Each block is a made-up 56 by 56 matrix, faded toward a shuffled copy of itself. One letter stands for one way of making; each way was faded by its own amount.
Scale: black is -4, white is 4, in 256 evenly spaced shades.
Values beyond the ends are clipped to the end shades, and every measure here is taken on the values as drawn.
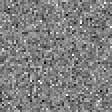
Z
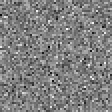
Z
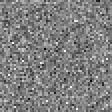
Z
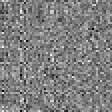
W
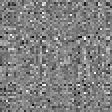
W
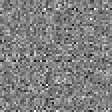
W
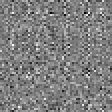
W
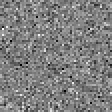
Z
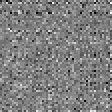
W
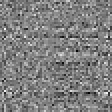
W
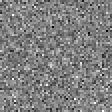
Z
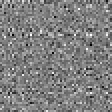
W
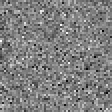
Z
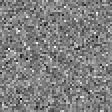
Z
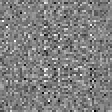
W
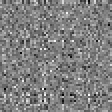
W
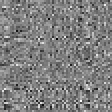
W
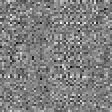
W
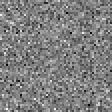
Z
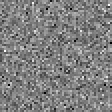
Z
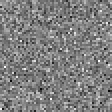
Z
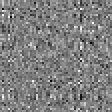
W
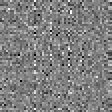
W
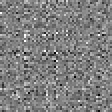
W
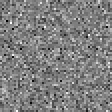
Z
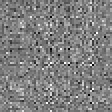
W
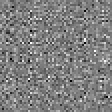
W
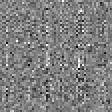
W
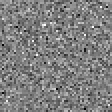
Z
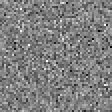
Z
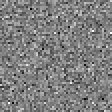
Z
